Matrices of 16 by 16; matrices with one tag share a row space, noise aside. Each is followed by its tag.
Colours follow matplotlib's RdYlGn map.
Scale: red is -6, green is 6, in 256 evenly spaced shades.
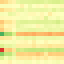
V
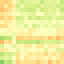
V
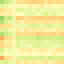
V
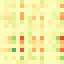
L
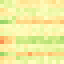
V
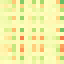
L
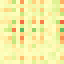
L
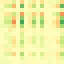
L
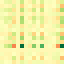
L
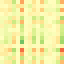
L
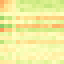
V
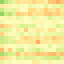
V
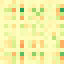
L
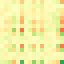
L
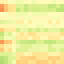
V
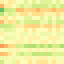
V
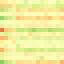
V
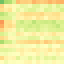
V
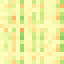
L
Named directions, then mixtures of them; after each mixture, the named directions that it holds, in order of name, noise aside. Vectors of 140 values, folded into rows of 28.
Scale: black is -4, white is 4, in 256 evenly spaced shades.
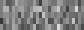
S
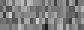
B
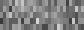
B, S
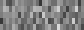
S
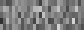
S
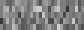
S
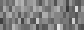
B, S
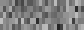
B, S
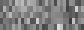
B, S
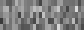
S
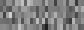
B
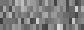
B, S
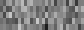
B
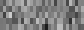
B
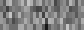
B, S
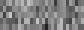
B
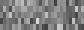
B, S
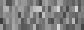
S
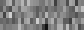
B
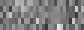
B, S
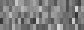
B, S
